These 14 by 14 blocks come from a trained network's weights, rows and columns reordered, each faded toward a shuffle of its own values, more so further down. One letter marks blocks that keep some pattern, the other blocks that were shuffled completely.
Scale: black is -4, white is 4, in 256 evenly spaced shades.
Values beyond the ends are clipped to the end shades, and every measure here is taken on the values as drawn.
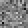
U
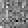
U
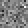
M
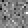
M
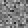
M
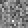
M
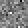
M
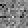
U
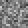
M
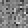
U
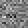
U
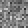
U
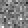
M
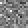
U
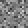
M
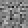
U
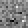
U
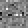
U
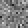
M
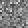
M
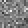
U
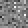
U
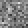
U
